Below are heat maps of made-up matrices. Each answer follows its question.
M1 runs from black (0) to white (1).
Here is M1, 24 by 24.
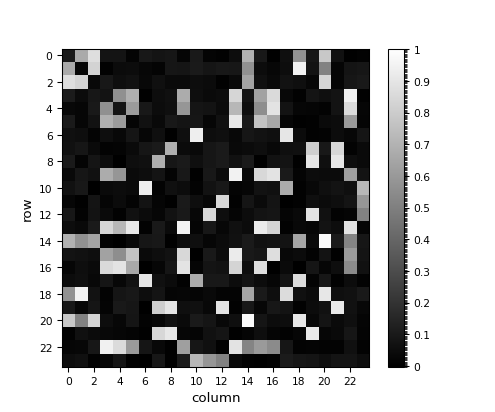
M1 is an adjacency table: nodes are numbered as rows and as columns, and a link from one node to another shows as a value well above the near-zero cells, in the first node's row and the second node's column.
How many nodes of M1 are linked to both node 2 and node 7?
0
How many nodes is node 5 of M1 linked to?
6
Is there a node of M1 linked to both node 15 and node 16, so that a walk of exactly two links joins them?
yes
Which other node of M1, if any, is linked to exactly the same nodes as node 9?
node 5
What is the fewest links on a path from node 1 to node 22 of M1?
2
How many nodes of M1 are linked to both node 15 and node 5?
5
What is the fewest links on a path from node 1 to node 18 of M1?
1
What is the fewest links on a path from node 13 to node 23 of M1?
6
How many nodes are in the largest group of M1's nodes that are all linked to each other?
7
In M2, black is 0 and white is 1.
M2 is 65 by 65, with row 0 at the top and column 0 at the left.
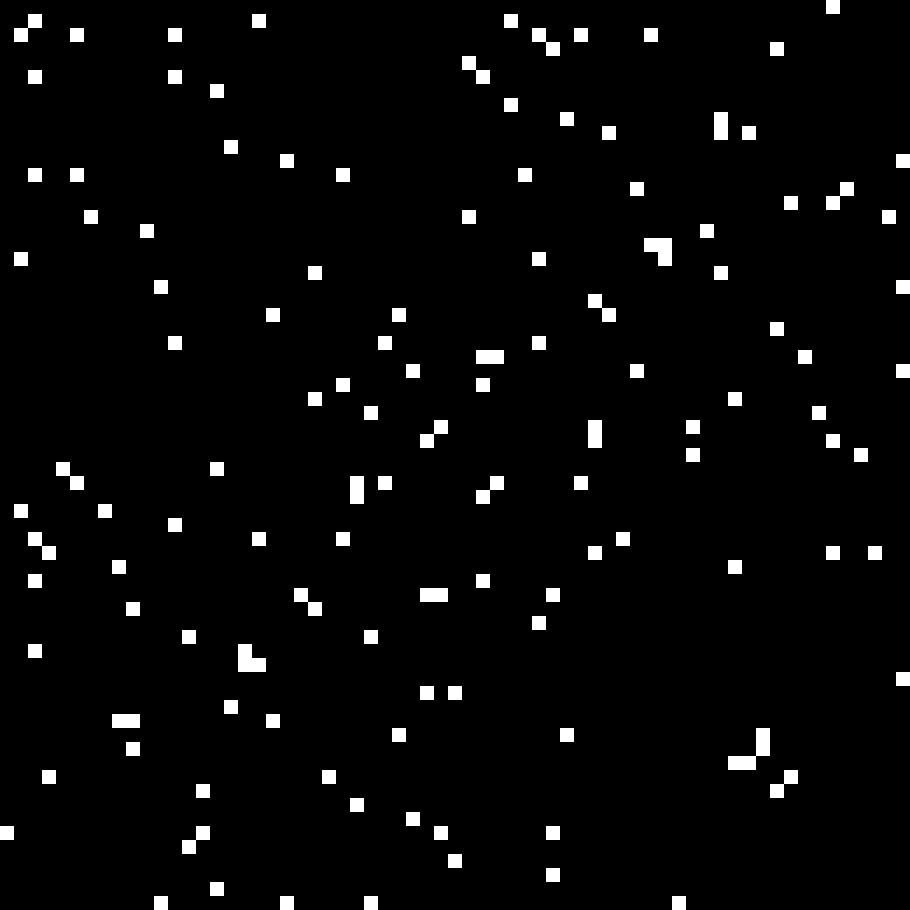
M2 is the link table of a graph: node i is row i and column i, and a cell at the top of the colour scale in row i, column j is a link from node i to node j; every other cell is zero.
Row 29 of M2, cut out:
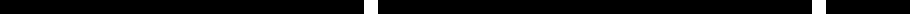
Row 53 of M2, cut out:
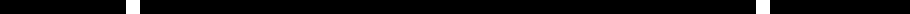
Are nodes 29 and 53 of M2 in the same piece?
no
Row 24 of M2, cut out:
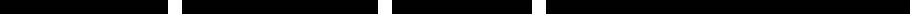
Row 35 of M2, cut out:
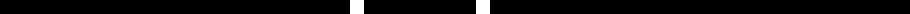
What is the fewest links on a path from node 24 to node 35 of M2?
3
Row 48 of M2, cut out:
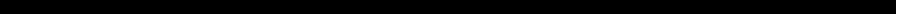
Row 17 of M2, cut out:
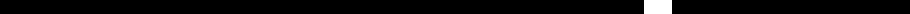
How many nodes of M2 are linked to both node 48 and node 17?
0
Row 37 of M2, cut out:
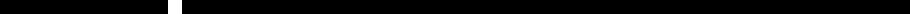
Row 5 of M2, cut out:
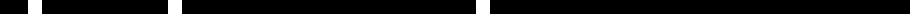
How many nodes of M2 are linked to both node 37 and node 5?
1
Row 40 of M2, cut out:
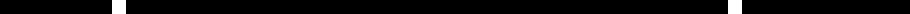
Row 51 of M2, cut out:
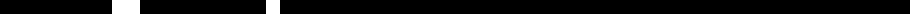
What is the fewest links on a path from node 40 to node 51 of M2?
2
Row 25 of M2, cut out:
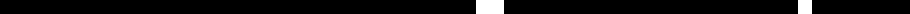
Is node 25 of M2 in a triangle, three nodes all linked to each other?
yes
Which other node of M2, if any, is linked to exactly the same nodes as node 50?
node 10
